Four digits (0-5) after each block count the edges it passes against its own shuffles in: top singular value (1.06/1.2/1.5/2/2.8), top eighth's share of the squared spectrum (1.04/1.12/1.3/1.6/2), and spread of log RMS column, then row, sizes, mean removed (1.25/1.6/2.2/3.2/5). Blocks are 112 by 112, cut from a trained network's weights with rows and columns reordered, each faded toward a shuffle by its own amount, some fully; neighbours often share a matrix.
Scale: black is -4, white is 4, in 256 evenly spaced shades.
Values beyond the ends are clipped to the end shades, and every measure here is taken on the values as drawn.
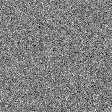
0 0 0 0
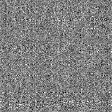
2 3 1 3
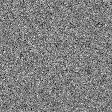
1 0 0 0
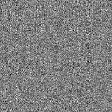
3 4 2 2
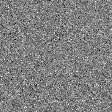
1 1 0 1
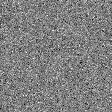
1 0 0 0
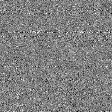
2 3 0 3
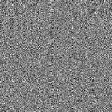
4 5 3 3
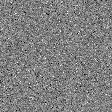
0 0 0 0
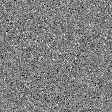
0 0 0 0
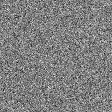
1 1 0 0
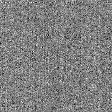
2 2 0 2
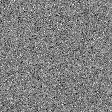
0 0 0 0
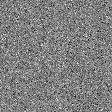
0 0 0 0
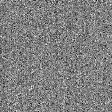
2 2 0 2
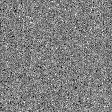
1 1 0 0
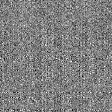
3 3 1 3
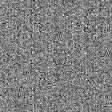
2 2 0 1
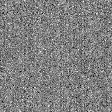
3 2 0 2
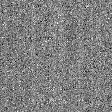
2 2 0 2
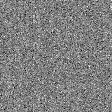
1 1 0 0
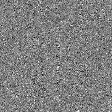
3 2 2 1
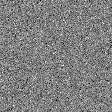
1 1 1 0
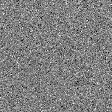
2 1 1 0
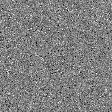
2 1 1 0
